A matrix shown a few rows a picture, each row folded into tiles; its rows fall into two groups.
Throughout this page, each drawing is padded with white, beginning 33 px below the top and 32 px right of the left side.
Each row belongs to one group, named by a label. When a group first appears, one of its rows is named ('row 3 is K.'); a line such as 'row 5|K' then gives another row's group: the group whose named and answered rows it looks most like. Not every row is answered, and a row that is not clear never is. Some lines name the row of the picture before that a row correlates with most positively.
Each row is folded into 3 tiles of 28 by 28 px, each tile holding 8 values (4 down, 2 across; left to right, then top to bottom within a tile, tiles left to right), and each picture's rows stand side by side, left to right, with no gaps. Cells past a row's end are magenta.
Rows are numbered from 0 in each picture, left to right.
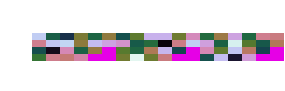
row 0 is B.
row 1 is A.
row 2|A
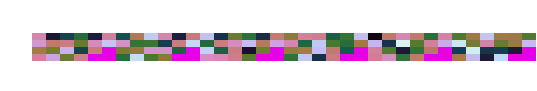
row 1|A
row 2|B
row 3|A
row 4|A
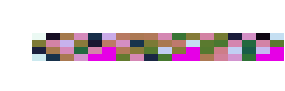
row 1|A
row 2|B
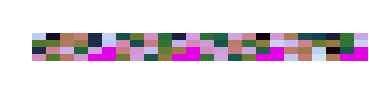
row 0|B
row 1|A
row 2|A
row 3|B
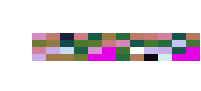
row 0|B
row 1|A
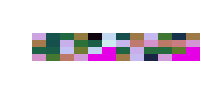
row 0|B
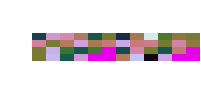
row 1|A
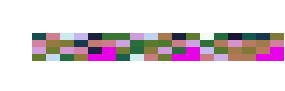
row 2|B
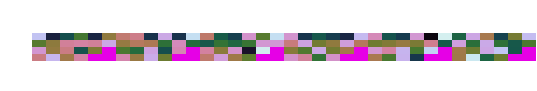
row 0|B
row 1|B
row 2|B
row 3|B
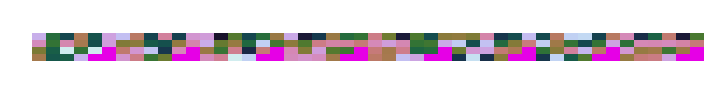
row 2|B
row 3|B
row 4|B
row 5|A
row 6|A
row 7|B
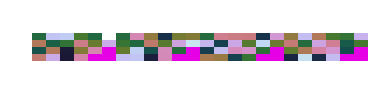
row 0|A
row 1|A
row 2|A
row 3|A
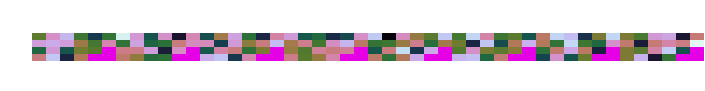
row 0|A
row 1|B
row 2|A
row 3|B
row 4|B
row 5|A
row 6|A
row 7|A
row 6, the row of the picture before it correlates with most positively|3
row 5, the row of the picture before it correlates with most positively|1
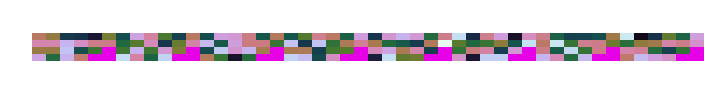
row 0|B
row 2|A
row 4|A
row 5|B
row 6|B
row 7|B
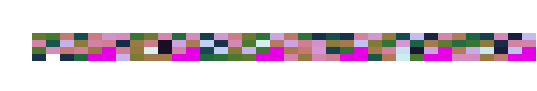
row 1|B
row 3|B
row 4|B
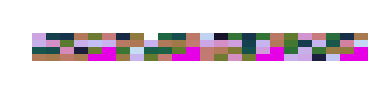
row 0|B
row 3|A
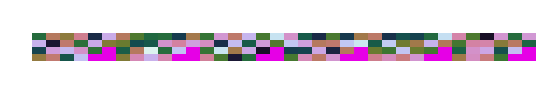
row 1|B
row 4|B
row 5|B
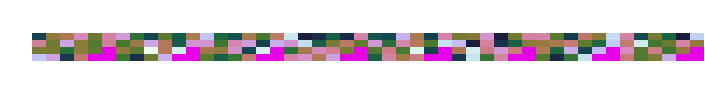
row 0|A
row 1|B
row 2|B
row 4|A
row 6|B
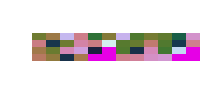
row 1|B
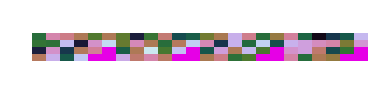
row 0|A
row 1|B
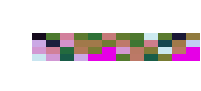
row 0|A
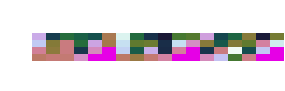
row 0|B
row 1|B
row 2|B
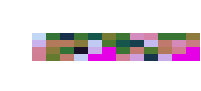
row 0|B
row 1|A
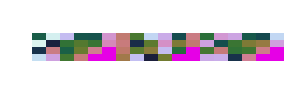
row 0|A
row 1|A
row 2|A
